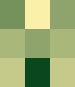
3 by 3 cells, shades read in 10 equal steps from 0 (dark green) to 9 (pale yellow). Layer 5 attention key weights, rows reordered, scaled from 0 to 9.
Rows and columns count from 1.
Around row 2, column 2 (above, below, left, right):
9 0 6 6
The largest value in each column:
7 9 7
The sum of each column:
17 14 18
